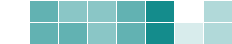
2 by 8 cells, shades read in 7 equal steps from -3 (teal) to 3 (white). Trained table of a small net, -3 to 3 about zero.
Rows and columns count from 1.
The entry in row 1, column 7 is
3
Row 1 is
3 -1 0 0 -1 -3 3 1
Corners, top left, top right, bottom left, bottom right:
3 1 3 1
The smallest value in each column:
3 -1 -1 0 -1 -3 2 1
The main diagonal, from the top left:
3 -1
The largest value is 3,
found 3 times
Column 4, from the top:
0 0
